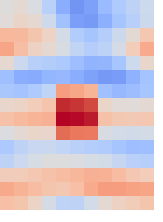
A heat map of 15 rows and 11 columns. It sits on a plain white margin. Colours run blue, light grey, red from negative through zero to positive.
The centre is the roughest part. Horizontal stripes repeat 3 times down the table. The ninth with the highest average is the centre. In the centre lies a patch that is higher than the rest.
